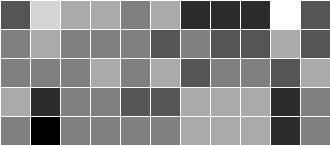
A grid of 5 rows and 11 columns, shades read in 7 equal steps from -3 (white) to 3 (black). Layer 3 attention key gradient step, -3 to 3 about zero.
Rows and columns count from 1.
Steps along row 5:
up down same same same down same same up down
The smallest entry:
-3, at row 1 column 10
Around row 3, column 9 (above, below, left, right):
1 -1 0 1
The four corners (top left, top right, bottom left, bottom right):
1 1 0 0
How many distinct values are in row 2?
3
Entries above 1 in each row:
3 0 0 2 2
